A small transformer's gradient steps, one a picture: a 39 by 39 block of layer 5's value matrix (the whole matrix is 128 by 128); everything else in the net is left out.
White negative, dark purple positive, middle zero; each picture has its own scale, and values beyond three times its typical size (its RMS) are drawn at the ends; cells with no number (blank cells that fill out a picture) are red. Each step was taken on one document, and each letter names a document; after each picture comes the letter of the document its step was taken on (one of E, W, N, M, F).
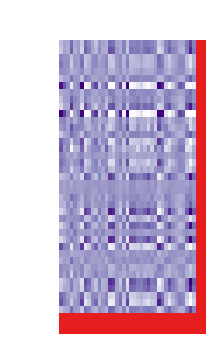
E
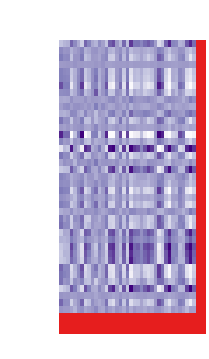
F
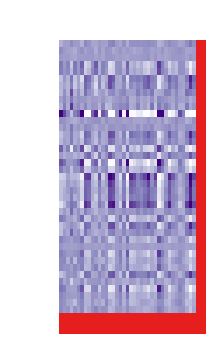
E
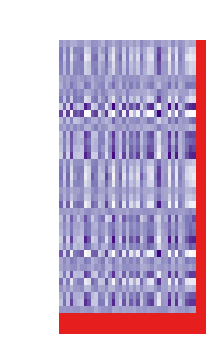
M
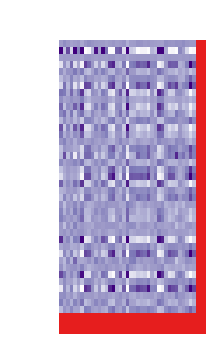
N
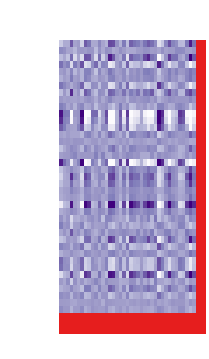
E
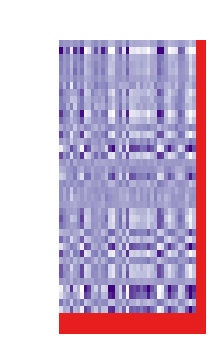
N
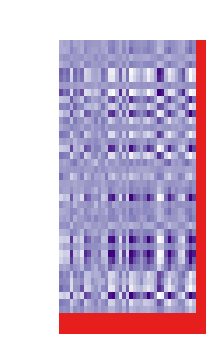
F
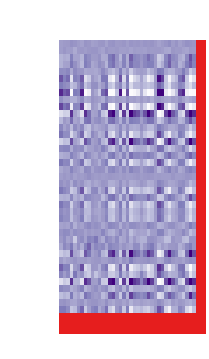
F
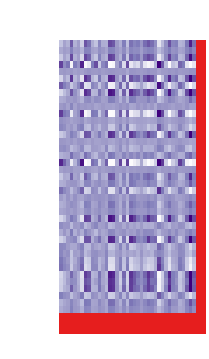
E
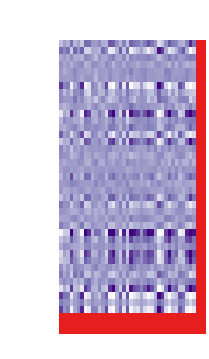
F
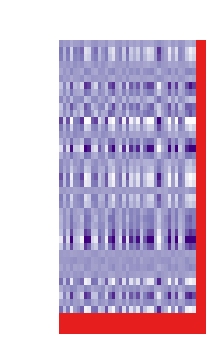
M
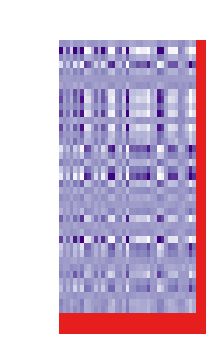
N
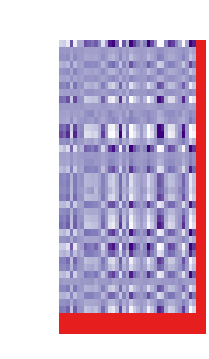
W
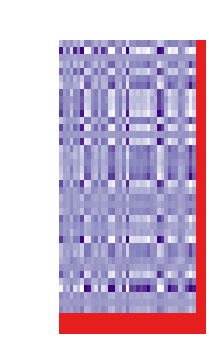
N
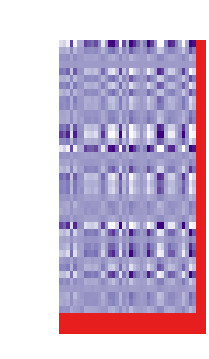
W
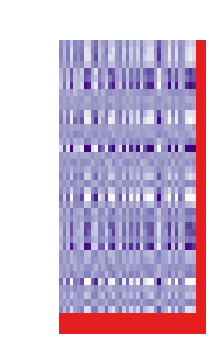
M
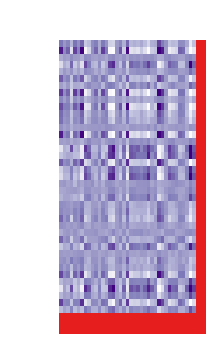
N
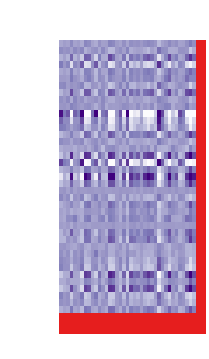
E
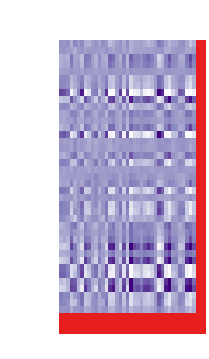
F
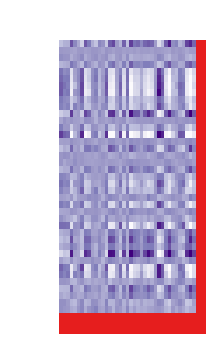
F
